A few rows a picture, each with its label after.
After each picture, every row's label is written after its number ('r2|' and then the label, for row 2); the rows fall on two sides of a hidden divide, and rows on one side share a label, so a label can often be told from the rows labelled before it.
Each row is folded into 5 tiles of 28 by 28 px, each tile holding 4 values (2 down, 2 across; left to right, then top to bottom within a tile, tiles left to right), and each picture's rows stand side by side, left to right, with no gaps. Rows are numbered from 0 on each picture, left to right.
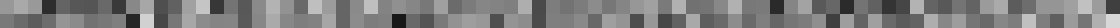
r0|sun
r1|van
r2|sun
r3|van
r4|van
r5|sun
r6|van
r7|van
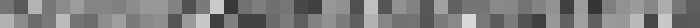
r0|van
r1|van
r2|van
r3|van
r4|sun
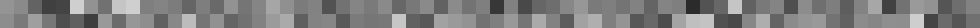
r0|van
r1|van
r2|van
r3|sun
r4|van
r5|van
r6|sun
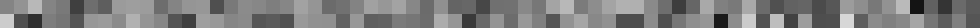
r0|van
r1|sun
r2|sun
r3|sun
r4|van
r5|sun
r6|sun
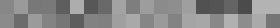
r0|van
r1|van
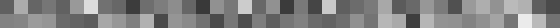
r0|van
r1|van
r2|sun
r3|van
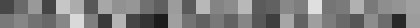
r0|sun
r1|sun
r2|van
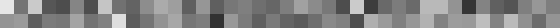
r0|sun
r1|van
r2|van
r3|van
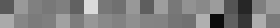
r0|van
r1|van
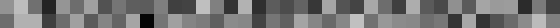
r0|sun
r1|sun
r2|sun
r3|van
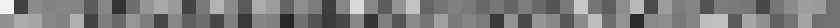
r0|sun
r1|van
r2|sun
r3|van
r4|van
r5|van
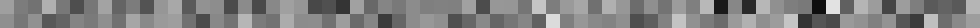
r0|sun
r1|sun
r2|van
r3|van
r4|van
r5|sun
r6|van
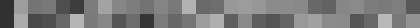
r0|sun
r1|sun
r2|van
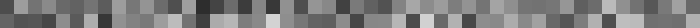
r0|van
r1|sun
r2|van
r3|van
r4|sun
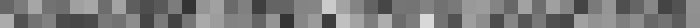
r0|van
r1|sun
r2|sun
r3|van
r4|sun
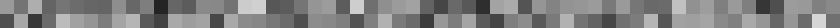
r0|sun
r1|van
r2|van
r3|van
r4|van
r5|van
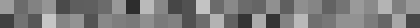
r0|sun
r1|sun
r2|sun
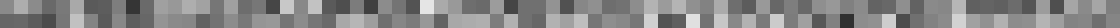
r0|sun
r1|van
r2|sun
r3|van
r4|van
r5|sun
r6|van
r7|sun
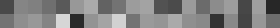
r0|van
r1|van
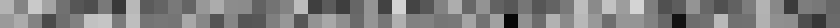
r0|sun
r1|van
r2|van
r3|sun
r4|sun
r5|sun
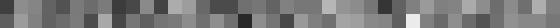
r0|sun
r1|sun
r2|sun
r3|van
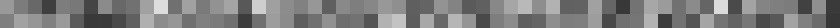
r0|sun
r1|van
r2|van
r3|van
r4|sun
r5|van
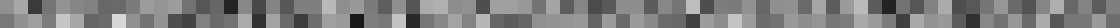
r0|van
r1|sun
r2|van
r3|van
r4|sun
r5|van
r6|sun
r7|van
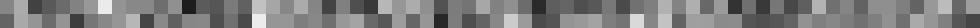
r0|van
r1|van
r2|sun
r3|sun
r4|sun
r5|van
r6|sun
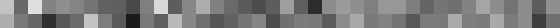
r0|sun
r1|van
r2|sun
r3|sun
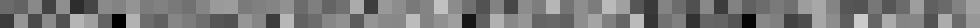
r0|sun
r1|van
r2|van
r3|sun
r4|sun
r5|sun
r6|sun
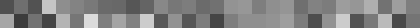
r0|van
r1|van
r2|van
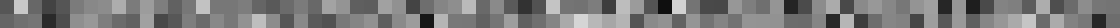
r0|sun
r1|van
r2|sun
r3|sun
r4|van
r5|sun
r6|van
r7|sun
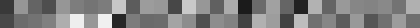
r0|sun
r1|van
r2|sun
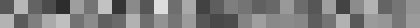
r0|van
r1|van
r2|van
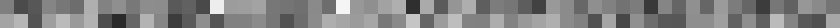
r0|sun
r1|van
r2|van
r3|sun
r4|sun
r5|sun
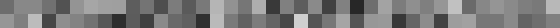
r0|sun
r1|sun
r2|sun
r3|van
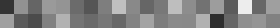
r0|van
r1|van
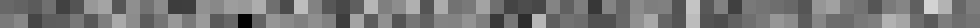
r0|sun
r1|van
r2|sun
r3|van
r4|sun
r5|sun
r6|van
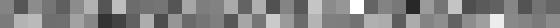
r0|sun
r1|van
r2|van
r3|sun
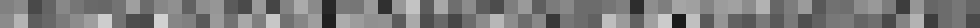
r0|sun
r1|sun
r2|sun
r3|sun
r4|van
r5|sun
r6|sun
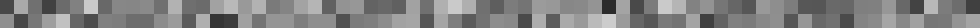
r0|van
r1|van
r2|van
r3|sun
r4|van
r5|sun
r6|sun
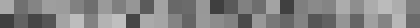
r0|sun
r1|sun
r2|van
